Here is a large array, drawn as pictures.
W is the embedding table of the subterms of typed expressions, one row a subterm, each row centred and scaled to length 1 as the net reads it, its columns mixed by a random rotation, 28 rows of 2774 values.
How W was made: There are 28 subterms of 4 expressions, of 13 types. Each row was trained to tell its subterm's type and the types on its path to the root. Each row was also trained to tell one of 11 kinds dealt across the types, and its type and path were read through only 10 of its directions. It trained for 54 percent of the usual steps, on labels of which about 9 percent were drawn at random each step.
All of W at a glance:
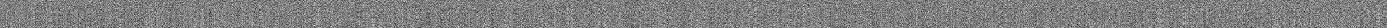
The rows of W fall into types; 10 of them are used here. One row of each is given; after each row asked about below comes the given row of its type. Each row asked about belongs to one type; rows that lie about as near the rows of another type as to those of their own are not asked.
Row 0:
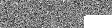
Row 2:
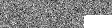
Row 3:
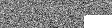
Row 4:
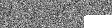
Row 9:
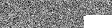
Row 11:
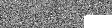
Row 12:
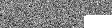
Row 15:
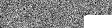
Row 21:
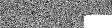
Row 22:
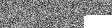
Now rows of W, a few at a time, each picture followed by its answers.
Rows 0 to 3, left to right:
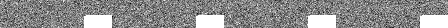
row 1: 15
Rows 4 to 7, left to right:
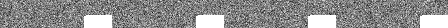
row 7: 4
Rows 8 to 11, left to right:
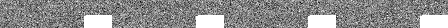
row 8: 3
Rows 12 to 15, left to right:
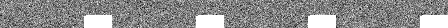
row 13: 9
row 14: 21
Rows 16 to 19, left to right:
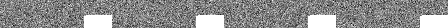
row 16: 12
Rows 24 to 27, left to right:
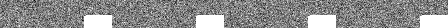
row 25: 21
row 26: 0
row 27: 9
